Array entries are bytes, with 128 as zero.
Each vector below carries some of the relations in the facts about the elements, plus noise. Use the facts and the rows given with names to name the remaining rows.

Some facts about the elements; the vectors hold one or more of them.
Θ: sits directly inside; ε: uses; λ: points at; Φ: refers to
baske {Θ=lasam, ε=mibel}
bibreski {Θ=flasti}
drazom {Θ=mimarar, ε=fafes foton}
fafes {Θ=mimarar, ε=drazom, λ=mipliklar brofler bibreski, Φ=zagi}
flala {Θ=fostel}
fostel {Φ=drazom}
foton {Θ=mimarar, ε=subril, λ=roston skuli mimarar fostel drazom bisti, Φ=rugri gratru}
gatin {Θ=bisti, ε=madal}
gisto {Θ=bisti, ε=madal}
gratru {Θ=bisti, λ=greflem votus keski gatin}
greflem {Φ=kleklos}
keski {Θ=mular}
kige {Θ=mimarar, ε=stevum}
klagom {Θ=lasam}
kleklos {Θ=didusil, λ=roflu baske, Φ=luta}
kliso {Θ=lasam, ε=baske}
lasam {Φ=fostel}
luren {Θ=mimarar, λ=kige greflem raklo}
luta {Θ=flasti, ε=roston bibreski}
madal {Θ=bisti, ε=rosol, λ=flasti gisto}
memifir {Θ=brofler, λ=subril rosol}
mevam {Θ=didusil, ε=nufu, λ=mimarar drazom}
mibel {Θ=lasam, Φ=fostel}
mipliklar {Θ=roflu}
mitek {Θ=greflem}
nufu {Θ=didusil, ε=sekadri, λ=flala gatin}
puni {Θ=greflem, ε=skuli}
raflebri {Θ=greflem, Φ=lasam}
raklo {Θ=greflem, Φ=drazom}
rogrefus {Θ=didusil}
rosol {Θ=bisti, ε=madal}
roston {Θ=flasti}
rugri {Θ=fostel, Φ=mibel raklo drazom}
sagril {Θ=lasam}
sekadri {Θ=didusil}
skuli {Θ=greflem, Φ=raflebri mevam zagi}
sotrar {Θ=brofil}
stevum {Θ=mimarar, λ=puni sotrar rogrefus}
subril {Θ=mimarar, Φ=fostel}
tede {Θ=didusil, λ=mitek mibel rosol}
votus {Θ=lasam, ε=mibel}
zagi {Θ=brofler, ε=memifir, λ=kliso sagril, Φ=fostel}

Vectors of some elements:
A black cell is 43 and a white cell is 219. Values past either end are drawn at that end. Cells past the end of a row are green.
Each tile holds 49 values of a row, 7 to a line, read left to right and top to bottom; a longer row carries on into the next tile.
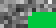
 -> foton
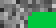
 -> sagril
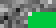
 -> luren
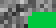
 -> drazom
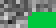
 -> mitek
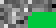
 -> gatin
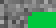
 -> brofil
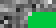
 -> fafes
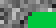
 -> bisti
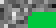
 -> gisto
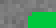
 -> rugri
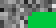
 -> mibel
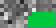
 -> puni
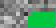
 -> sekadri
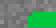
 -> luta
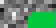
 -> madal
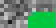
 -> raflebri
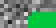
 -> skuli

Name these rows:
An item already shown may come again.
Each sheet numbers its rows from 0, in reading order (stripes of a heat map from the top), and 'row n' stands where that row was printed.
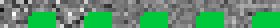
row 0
rosol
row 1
gratru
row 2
memifir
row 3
sotrar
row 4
didusil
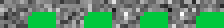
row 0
mimarar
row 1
greflem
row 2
madal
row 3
rosol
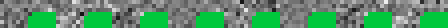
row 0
fostel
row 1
tede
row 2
kige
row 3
roston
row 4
votus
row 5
sotrar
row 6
stevum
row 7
mevam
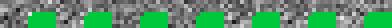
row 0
luren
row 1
raklo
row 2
brofler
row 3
lasam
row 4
mitek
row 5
raflebri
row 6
rogrefus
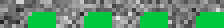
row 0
subril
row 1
nufu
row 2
rogrefus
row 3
fostel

